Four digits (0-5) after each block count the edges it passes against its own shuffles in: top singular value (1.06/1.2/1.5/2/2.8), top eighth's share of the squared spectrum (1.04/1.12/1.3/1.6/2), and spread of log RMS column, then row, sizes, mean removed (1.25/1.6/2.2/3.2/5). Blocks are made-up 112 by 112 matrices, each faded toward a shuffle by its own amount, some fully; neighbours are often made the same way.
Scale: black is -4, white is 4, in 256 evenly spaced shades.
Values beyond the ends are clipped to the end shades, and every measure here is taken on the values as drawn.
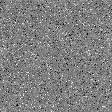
1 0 0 0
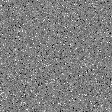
0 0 0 0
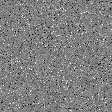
0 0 0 0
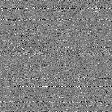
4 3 0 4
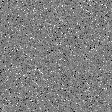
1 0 0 0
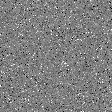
0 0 0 0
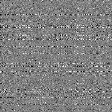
4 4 1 4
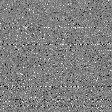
3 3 0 2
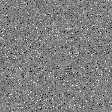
2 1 0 1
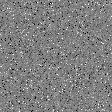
0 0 0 0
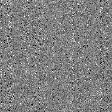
1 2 3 0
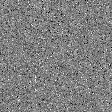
0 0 0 0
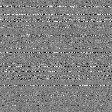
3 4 0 4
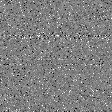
2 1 0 2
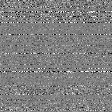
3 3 0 4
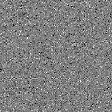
4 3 2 2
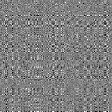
5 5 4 4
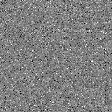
3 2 1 1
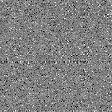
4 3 1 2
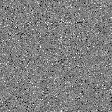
3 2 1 1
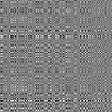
5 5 4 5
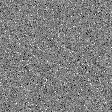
0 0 0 0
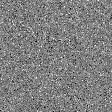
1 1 0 0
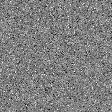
2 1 0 0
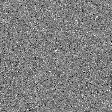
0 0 1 0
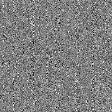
1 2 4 0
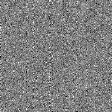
1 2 3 0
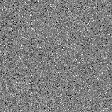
3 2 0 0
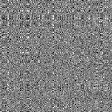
5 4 3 3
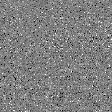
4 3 2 1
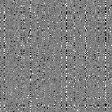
5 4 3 2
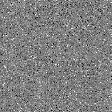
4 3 1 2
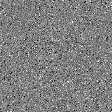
3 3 1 1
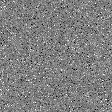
1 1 0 0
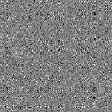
4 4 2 2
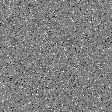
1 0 0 0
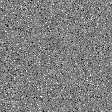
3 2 0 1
